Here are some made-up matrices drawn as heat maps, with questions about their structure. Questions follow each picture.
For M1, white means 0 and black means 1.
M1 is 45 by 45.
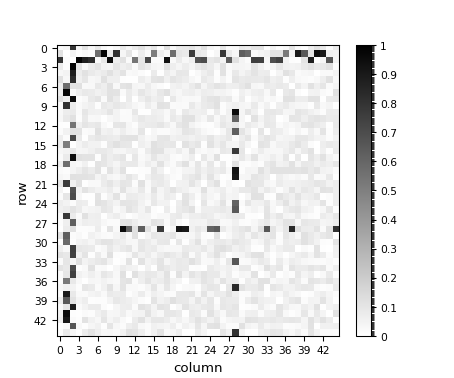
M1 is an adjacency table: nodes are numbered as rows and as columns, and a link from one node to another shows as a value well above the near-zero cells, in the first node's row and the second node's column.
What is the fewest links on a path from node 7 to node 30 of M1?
2
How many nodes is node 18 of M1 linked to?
1
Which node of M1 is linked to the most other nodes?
node 2
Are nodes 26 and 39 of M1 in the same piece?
yes
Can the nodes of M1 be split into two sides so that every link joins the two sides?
yes
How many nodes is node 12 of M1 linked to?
1
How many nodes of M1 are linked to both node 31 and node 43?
1
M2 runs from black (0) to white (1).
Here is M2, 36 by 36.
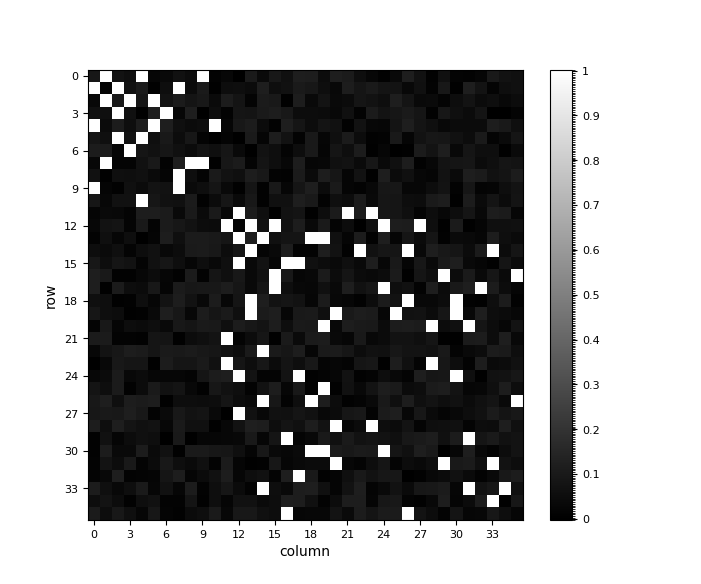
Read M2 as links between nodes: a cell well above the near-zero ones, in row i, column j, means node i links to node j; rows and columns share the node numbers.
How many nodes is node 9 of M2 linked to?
2
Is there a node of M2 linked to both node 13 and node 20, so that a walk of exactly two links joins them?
yes
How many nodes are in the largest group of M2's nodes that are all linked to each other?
2
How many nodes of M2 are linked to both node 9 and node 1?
2
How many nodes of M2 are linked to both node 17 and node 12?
2
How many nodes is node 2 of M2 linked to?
3
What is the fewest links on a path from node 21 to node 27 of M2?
3
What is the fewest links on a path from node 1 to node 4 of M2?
2
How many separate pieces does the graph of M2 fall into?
2
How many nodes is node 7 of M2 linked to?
3
